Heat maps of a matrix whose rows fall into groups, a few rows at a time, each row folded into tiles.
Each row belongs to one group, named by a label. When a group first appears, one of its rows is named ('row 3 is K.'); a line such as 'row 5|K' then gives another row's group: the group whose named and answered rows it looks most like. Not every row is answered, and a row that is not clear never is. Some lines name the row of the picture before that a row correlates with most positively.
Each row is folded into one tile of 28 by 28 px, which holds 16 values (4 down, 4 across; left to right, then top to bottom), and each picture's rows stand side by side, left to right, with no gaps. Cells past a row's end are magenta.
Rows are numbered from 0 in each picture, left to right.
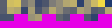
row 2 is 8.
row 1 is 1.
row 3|8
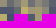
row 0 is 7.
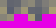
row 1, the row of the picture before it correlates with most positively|0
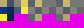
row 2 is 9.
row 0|7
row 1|9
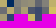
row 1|7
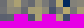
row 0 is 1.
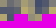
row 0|7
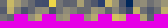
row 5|7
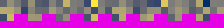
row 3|9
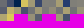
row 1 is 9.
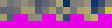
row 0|7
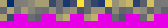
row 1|8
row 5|9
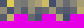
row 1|8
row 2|7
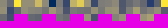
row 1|8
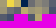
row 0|8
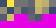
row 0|9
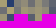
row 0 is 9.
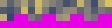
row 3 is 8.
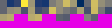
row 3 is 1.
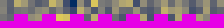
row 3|9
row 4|8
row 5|7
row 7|1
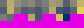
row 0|1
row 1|7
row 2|7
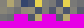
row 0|8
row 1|9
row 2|9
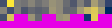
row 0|9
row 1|7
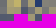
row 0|1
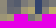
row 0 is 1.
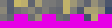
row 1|9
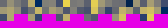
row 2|9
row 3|1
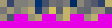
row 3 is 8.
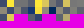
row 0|9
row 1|1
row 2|9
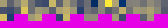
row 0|7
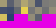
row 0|7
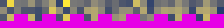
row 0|9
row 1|7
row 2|9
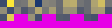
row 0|9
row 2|1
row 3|1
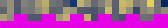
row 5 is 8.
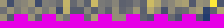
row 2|1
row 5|1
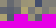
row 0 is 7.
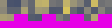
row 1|1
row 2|1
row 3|9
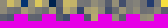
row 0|8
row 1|8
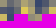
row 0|7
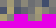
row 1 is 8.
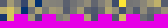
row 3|7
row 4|9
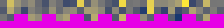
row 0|1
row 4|9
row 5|1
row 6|8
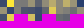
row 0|9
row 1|7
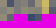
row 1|1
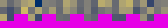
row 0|7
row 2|1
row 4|1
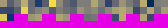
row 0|7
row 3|8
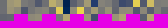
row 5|9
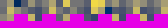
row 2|9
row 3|1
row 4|7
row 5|7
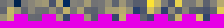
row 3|7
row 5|1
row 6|9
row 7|7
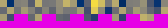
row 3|1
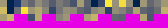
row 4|8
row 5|7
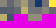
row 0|7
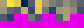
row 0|8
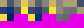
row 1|7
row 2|8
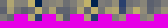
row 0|1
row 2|7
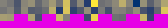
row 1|7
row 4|8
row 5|7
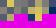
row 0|9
